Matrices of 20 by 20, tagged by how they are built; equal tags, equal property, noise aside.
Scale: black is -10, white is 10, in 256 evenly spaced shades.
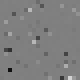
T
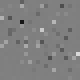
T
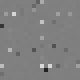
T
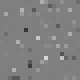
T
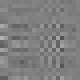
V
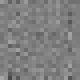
V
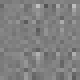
V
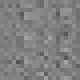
V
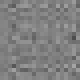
V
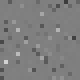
T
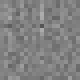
V
